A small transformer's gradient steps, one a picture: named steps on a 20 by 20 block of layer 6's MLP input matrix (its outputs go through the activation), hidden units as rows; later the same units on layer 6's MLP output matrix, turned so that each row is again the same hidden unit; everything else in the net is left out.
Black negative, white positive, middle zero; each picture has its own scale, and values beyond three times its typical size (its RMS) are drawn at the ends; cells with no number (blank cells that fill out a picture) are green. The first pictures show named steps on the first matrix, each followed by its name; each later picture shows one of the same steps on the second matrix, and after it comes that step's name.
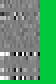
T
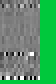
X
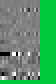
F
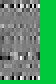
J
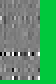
T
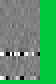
F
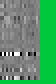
T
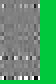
J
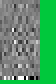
X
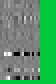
T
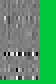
T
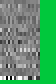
X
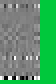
J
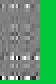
J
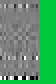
J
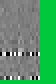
F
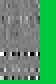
T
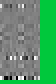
J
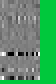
T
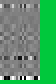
J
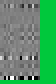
J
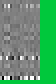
J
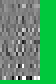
X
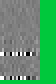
F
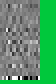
X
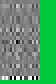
X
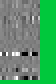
T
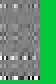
J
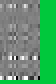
J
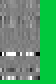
T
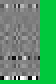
J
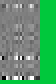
J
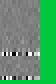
F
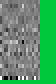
X
